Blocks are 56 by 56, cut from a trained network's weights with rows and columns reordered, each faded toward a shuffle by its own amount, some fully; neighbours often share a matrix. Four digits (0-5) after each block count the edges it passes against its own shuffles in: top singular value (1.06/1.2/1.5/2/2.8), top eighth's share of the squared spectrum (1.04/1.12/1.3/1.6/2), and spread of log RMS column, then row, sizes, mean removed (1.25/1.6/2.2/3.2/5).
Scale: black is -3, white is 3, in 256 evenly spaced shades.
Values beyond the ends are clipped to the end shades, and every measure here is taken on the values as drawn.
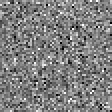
0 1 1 0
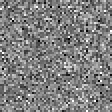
3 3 1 1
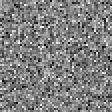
0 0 0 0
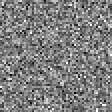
0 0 0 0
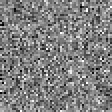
2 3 1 1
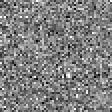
2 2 1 1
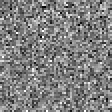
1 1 1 0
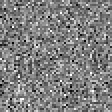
2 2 0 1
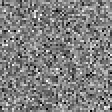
2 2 0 1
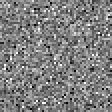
0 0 0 0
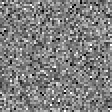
0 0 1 0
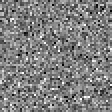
0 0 0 0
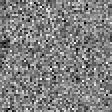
2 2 1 0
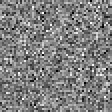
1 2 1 1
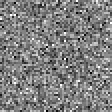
0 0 0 0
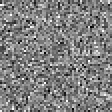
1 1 0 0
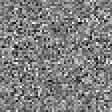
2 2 1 2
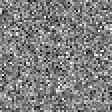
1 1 0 0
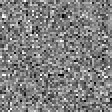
2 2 1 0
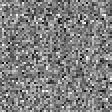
2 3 2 2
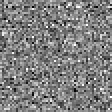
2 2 1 1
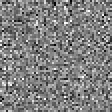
3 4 2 1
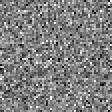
2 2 0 1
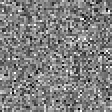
1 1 0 0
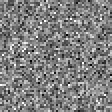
1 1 0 0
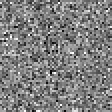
2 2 0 1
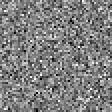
1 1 0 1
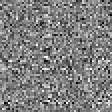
3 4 1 2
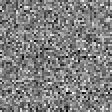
2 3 1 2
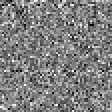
3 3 1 2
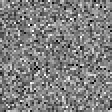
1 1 0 0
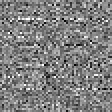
3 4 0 3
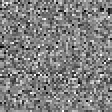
2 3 1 2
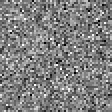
1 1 0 0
